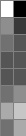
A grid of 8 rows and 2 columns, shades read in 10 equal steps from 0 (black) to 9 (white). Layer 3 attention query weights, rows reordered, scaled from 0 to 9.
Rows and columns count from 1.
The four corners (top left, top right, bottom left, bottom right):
9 0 4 6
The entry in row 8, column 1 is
4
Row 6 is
4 5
